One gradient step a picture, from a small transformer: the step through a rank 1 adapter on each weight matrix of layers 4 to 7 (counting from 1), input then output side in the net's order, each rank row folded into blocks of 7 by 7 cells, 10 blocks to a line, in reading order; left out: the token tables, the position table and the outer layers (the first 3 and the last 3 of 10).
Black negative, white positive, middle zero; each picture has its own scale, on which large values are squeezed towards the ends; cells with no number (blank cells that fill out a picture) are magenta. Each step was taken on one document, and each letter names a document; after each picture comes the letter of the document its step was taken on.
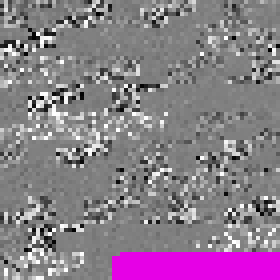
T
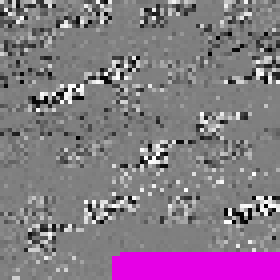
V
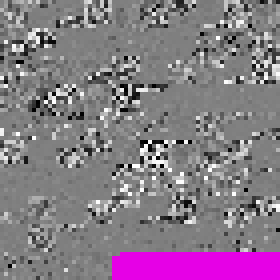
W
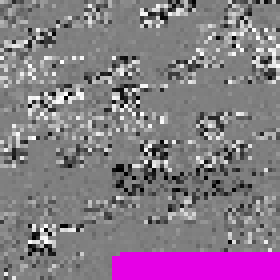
T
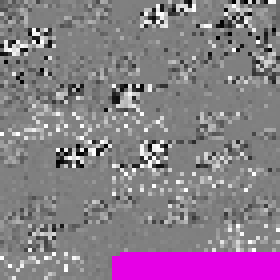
V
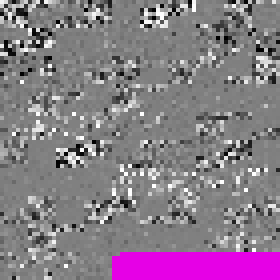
V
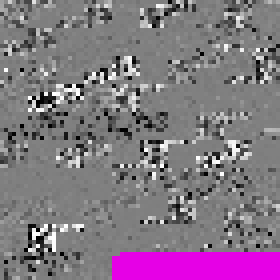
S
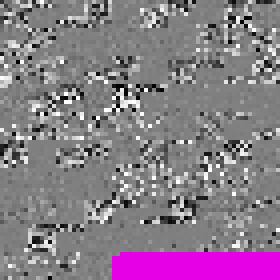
W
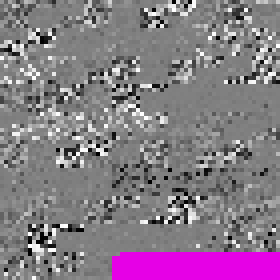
T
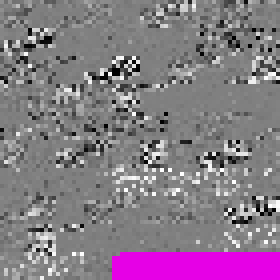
T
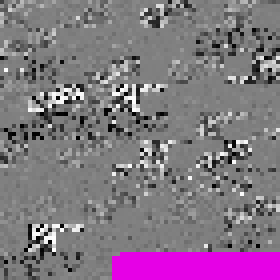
S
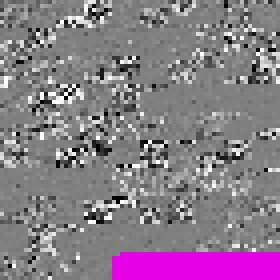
W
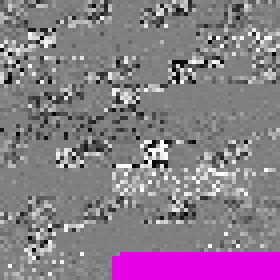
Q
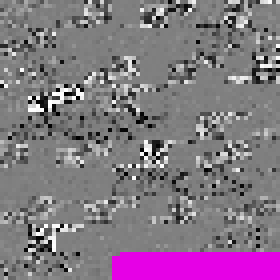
S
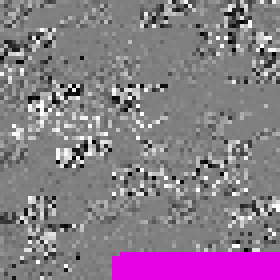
W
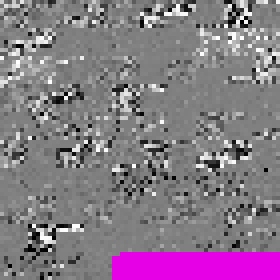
Q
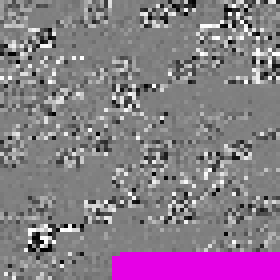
Q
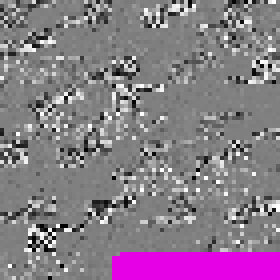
W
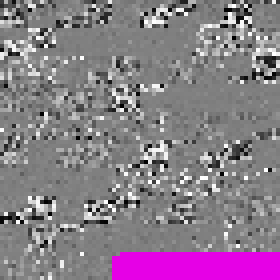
Q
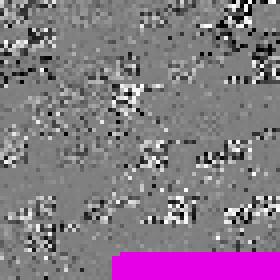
V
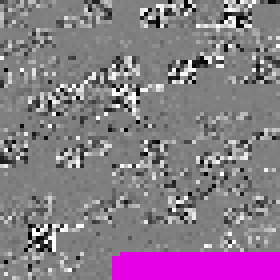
S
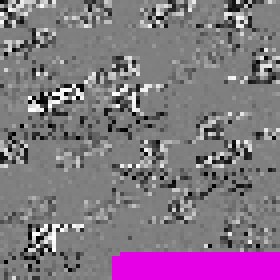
S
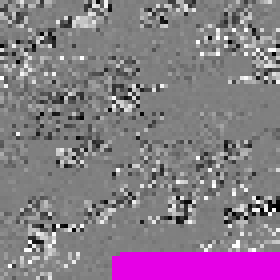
W
